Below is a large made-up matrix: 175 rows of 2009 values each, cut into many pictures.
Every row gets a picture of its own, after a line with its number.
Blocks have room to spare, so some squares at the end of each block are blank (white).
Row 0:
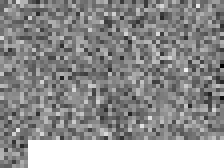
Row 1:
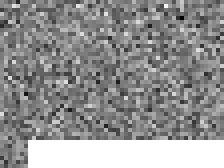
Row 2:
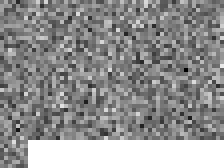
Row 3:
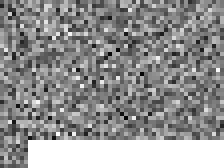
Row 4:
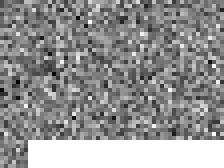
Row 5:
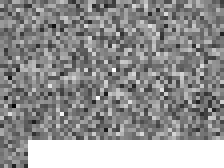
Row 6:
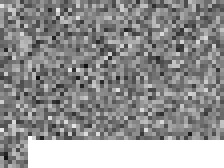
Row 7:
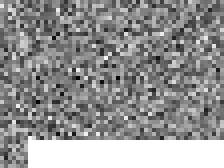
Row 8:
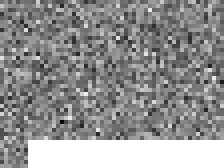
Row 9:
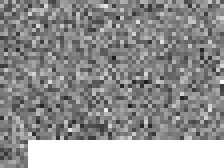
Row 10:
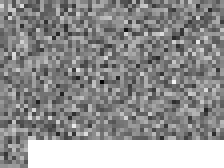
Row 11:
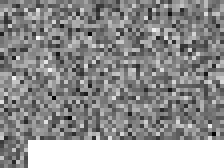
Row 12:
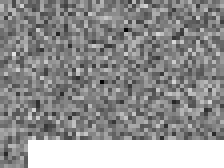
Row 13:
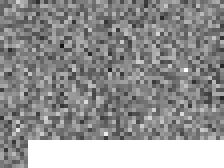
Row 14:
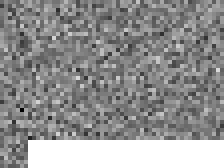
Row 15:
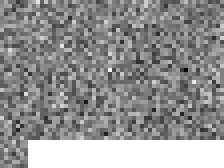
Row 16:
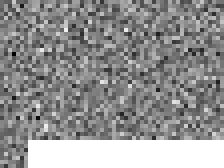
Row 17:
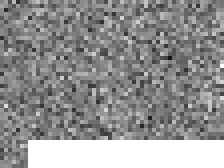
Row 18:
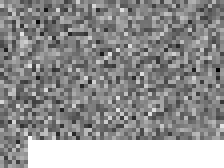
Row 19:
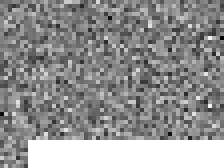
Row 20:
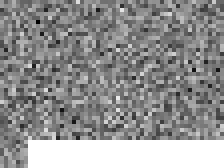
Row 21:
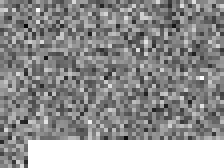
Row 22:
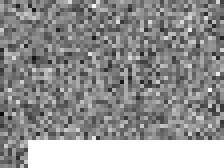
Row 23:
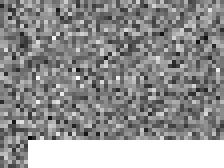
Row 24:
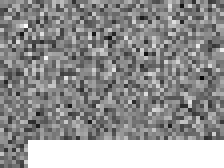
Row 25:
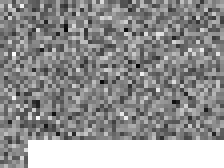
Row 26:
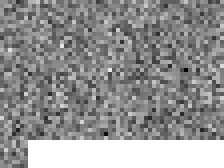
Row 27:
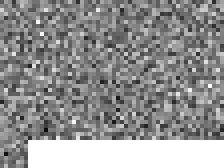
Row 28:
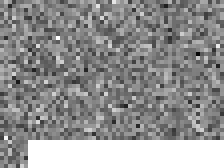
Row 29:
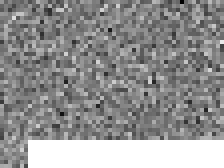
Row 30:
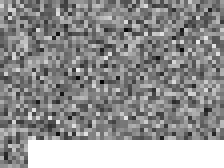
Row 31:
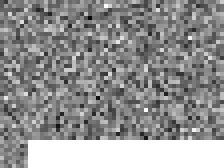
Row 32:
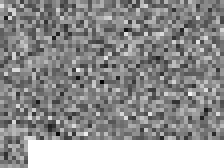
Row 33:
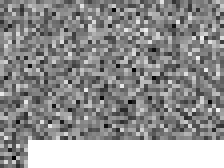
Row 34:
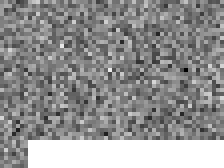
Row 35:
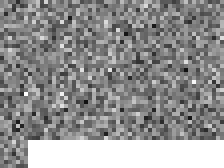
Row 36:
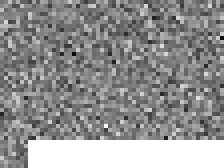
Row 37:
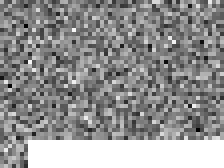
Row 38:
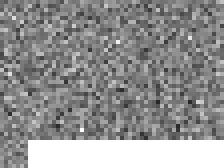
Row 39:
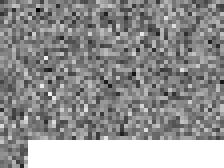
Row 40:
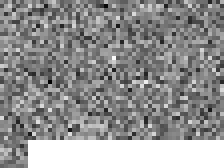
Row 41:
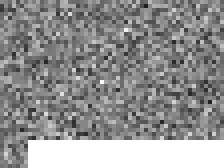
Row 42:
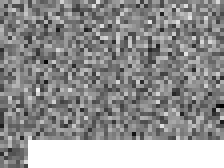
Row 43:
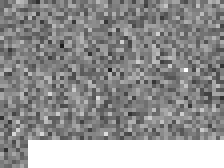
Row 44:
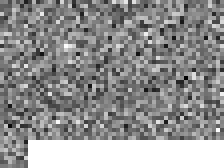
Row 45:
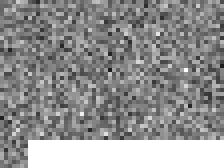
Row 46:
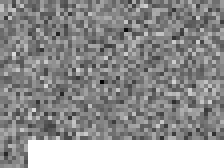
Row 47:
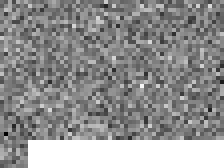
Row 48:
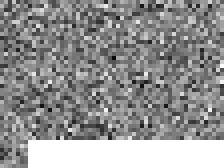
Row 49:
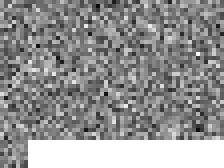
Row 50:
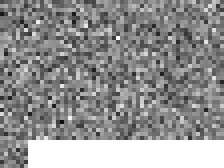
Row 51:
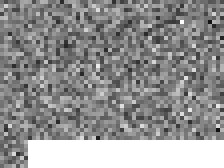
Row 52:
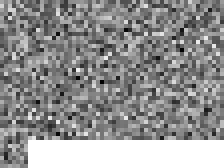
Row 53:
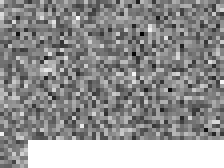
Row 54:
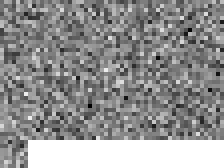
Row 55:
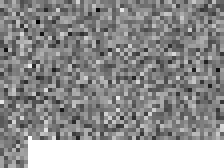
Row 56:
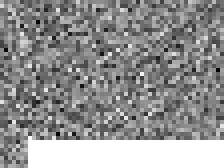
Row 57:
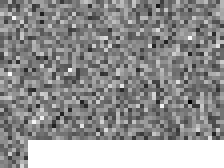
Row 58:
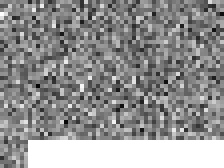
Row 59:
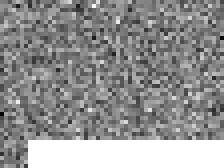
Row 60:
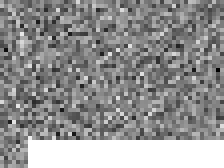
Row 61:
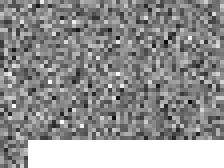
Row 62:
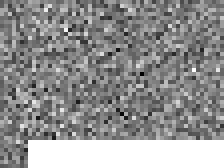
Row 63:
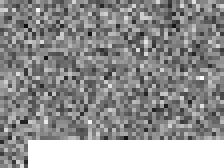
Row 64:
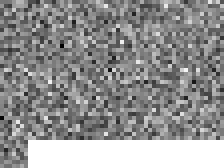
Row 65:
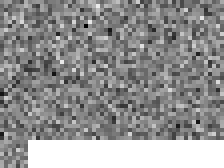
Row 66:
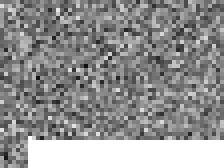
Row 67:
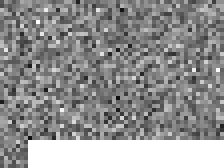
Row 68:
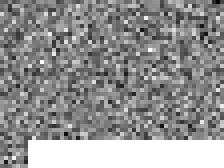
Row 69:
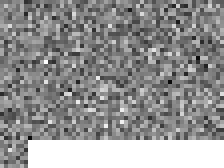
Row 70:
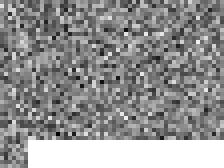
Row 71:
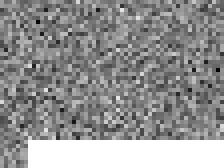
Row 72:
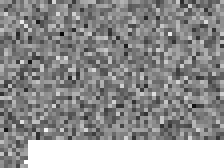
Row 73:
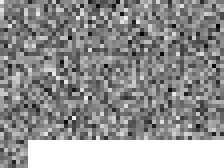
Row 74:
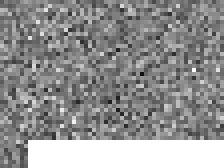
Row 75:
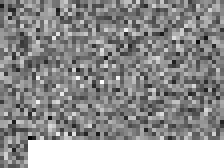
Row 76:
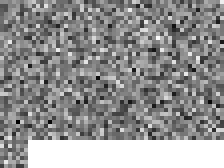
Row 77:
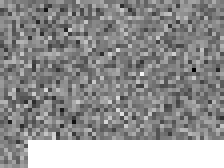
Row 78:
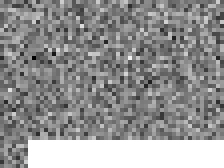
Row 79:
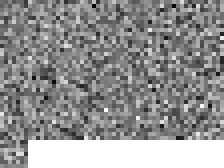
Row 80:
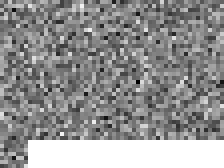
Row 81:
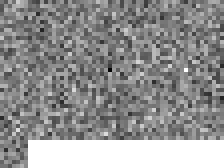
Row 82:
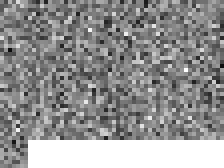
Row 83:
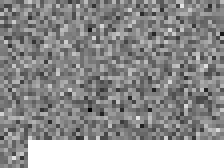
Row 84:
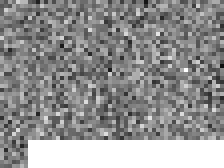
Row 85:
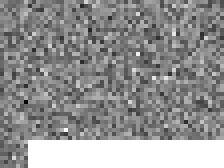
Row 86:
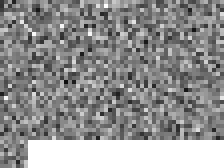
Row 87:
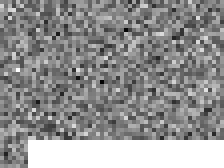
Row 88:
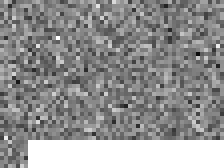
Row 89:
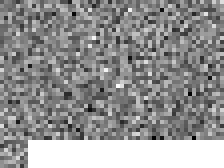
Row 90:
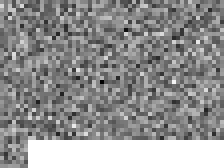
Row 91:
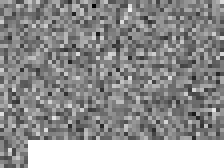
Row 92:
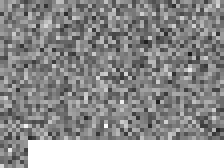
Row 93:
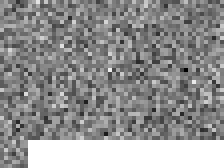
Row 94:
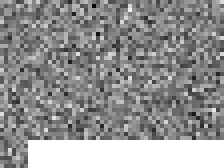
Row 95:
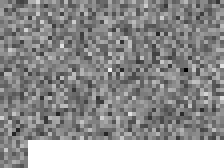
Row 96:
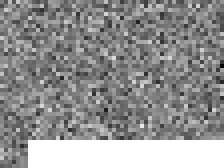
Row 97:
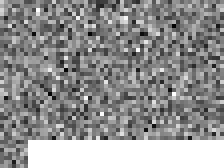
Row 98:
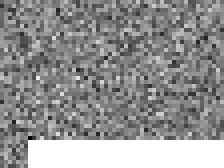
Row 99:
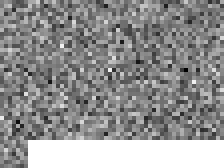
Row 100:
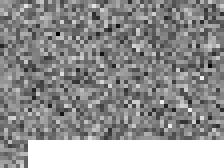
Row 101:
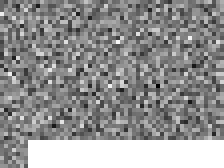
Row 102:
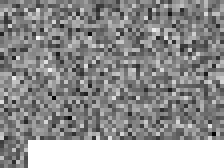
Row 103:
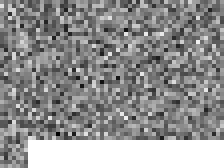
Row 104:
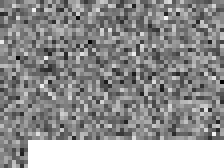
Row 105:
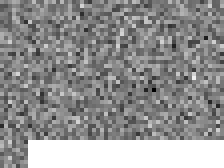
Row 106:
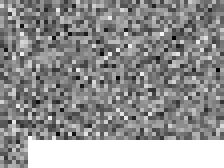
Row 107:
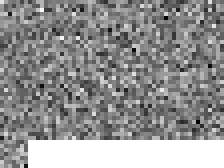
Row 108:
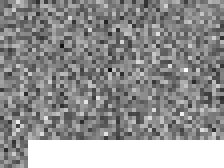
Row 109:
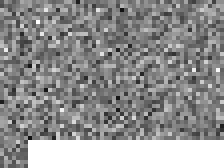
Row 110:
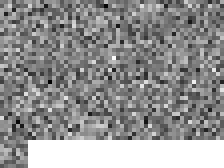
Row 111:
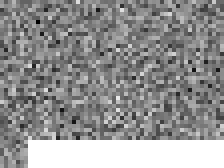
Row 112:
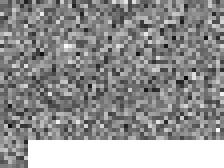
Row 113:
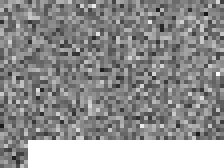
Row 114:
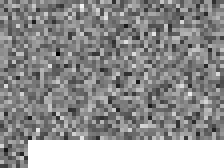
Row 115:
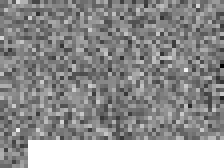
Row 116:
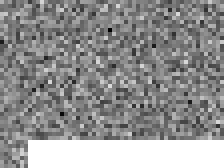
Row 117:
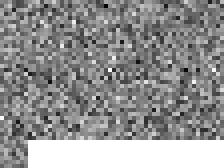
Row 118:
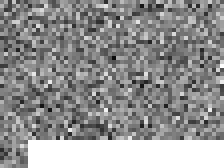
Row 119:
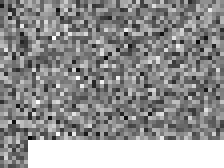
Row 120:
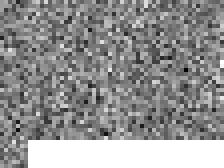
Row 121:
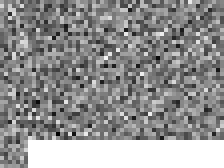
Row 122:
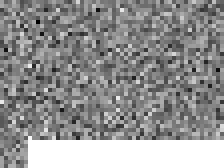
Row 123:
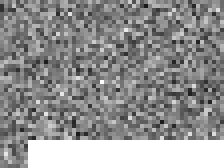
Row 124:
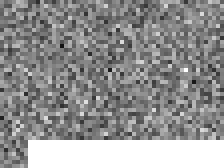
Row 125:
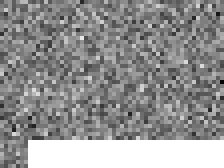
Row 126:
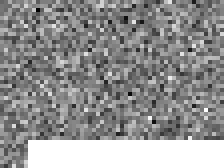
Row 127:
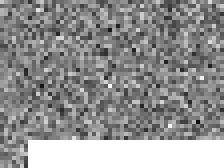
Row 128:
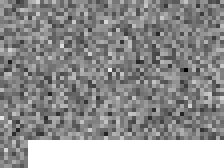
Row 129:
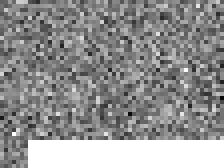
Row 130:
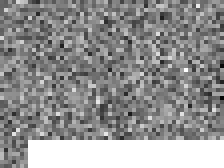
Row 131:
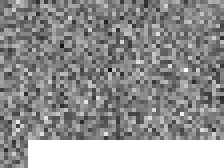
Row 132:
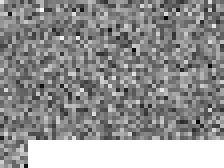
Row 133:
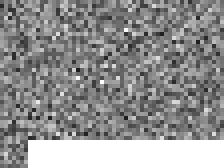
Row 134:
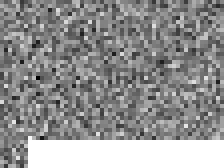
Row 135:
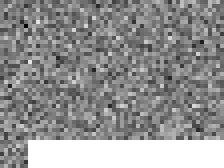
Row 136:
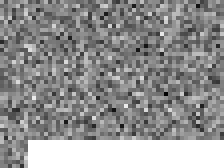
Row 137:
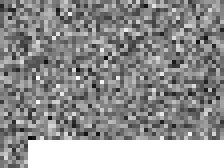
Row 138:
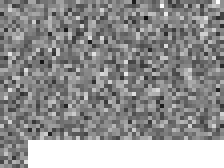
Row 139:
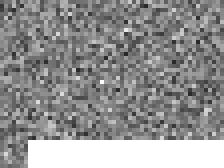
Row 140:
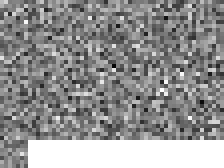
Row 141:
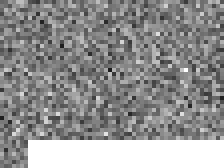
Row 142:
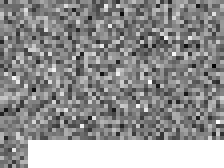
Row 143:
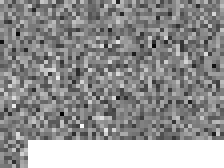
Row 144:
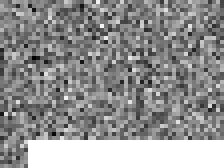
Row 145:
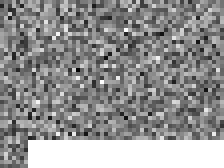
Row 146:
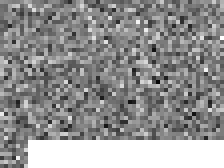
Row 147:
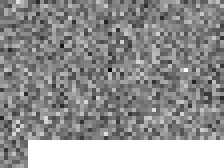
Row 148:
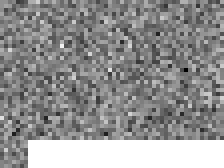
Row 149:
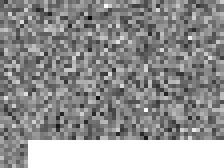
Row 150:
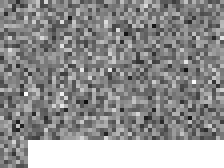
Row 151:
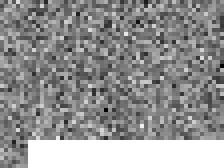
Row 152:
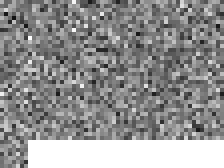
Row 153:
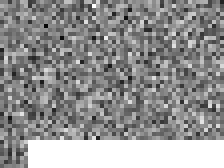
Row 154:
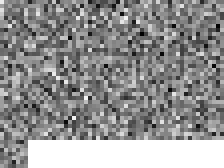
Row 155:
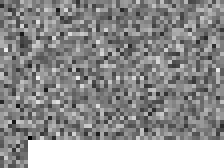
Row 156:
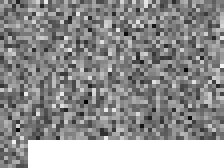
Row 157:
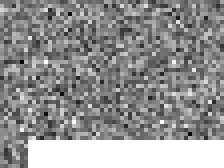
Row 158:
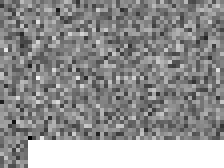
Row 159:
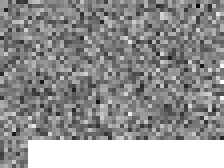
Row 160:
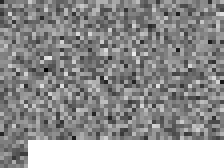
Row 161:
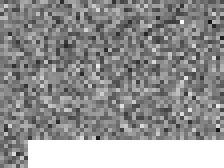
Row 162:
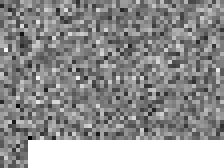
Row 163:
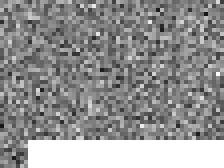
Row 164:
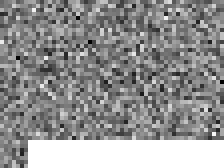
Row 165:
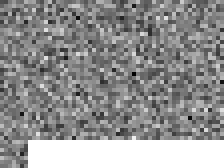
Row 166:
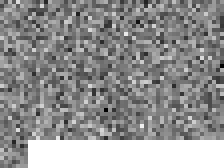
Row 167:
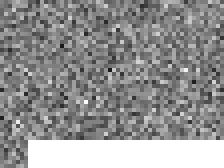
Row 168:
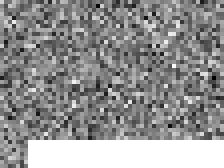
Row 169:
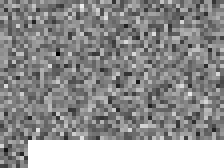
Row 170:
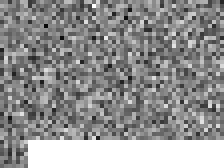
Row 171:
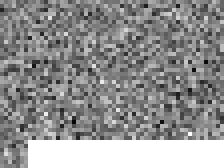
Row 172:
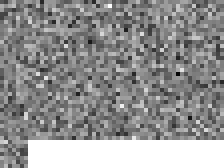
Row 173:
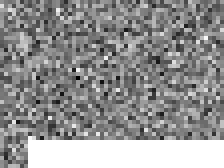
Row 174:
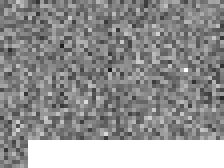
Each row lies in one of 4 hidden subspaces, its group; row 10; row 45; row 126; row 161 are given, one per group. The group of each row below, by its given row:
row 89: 161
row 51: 161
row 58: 126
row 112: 161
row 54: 161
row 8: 126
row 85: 161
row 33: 161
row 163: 161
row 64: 45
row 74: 10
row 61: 126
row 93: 45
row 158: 10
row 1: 161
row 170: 161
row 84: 45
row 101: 126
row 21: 126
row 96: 45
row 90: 10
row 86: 126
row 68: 161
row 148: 45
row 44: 161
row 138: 161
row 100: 126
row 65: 126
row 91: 161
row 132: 126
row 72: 126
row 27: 10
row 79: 161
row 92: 161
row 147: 45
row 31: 126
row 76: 161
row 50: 126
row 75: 10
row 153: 161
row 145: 10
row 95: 45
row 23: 10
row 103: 10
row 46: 10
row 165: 126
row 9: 45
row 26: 45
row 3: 10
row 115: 45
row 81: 45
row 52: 10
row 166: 45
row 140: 126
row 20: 10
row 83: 161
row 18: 10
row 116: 126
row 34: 45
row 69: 161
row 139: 10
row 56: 10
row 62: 10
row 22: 161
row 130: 45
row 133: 10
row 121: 10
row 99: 45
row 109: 10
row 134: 10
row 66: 10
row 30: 10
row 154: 126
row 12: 10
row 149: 126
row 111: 10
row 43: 45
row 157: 10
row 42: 161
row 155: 10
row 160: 126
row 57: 126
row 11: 126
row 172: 126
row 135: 126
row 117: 45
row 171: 10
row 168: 126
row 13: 45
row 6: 10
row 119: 10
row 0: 45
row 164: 126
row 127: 126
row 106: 10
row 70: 10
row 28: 126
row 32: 10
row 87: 10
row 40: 45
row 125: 45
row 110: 45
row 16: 10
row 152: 126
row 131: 45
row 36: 161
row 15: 45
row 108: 45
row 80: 161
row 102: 126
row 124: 45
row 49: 126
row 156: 45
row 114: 161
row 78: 161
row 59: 161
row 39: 126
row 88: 126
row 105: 161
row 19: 161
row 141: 45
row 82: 45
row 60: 10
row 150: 45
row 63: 126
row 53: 126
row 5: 126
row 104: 126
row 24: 126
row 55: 10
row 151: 45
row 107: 126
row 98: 10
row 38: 126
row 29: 126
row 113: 161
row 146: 161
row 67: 10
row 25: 10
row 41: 10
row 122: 10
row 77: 10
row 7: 10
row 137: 10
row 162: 10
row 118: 45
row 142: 126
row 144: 161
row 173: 10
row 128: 45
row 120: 45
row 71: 10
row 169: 161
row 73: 126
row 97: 126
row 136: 126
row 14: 10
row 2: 45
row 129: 45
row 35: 45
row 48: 45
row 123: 10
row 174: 45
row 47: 45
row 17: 45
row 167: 45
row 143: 126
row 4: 126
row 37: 126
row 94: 161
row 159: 45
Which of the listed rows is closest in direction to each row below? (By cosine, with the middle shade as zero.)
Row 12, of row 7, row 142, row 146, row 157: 7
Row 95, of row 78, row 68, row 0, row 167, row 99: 99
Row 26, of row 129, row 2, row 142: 2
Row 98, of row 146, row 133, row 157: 133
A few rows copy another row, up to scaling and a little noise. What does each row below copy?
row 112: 44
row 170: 153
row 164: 104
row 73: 154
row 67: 109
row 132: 107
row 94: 91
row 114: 169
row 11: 102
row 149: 31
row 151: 166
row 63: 21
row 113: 163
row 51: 161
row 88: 28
